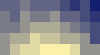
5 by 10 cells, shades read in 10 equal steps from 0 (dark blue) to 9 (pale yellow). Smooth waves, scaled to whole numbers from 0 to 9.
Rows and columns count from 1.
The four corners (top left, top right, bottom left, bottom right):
3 0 5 5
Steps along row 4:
up same up down same down same down down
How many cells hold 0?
1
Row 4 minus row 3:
1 2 1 2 1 1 1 2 2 0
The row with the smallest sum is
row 1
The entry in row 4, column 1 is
5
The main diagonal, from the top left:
3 3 5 8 9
